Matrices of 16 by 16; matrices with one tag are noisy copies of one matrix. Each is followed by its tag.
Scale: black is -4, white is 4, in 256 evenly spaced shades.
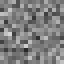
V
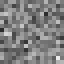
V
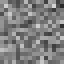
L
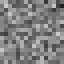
L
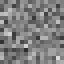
V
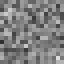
V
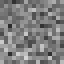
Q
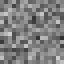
V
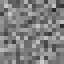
L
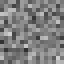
V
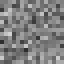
V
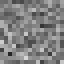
Q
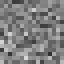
Q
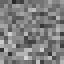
Q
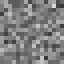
L
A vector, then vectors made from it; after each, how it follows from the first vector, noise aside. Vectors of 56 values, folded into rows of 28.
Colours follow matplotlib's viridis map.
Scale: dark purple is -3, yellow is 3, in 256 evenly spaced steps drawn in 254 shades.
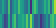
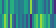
negated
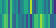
negated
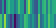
wrapped around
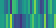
wrapped around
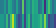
wrapped around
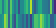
negated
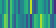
negated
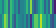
negated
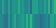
shrunk
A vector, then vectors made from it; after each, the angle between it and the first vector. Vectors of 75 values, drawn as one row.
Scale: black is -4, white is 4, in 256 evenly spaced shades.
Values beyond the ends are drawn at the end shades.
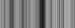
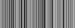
partly aligned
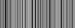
orthogonal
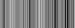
partly opposed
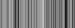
partly opposed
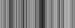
nearly parallel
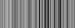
orthogonal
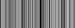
partly aligned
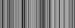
partly aligned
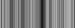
nearly parallel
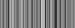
partly opposed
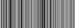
partly aligned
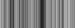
nearly parallel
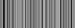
orthogonal
